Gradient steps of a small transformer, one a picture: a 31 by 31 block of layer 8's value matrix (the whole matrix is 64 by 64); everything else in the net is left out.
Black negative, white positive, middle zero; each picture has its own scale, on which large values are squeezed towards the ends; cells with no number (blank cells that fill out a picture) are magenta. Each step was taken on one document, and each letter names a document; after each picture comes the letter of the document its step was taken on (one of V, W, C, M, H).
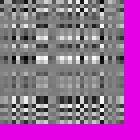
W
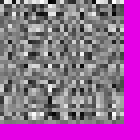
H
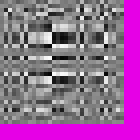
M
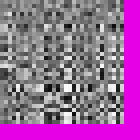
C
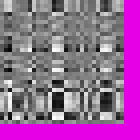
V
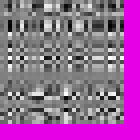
C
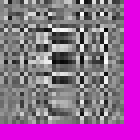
M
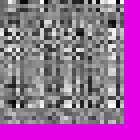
C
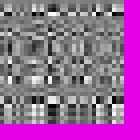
H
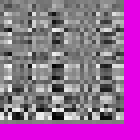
V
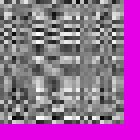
V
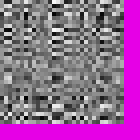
V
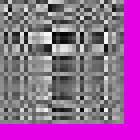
M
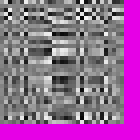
M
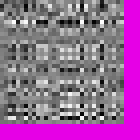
W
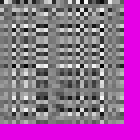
W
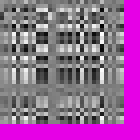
W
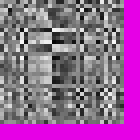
M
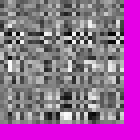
C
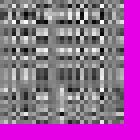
W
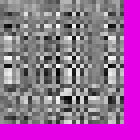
C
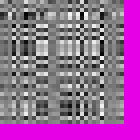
W
